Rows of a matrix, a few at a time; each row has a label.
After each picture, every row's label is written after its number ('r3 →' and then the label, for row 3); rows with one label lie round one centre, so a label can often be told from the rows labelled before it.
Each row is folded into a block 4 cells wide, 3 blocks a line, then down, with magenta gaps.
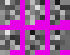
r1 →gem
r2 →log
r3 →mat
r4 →gem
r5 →mat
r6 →mat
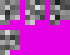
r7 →mat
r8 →log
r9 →mat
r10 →gem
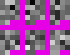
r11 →gem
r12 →mat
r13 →mat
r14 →gem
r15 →mat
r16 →log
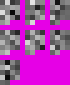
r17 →log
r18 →gem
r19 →mat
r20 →log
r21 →log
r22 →mat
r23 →mat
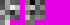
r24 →log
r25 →mat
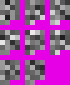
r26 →mat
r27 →gem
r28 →log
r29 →log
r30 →gem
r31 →gem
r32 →mat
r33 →mat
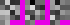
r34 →log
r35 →mat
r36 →mat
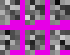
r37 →log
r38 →mat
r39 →mat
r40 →mat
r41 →mat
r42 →log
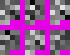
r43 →log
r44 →mat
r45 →log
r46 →mat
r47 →log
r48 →mat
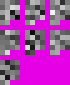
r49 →log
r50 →gem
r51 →log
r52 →gem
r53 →mat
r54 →log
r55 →mat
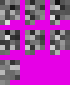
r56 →gem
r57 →mat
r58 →mat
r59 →mat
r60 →mat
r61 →mat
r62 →log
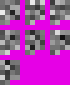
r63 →log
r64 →gem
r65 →gem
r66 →gem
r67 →mat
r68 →gem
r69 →mat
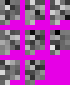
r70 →mat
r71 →log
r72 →log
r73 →log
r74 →mat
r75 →mat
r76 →gem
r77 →mat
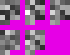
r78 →mat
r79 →log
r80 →log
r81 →gem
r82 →log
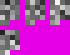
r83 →mat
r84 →gem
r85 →log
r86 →gem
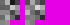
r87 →log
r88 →log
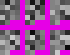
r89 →mat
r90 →mat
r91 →log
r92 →log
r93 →mat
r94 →log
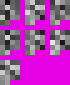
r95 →mat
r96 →log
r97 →gem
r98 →mat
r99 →log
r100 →log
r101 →log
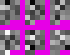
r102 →mat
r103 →mat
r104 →mat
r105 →gem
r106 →mat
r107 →log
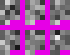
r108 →gem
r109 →log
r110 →gem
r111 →log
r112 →log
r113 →mat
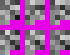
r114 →log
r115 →gem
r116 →gem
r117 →log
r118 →log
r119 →log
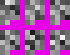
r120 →gem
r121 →log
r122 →log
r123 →log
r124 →mat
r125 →log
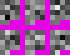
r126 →mat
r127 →log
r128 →mat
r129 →gem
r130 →log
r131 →gem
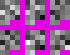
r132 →log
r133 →log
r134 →mat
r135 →mat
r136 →log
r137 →gem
